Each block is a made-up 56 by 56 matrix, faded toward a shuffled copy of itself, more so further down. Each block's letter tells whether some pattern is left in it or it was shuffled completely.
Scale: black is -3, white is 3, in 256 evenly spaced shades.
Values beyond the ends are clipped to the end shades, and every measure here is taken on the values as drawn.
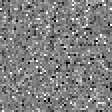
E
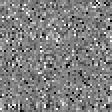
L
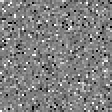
E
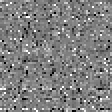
L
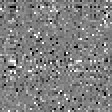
L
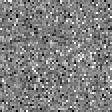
E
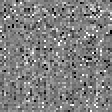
L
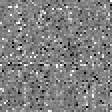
L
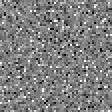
E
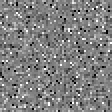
E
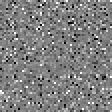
L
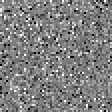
E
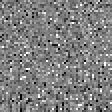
L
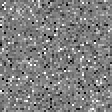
E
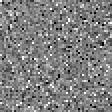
E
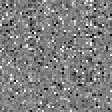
L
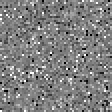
E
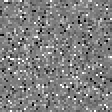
E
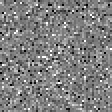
E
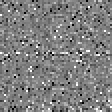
L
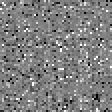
L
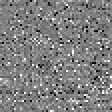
L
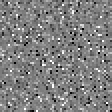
E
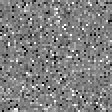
E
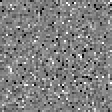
E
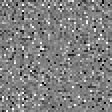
L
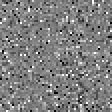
L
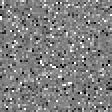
E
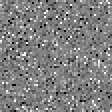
E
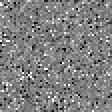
E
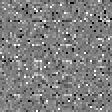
L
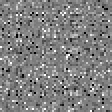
L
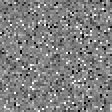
E
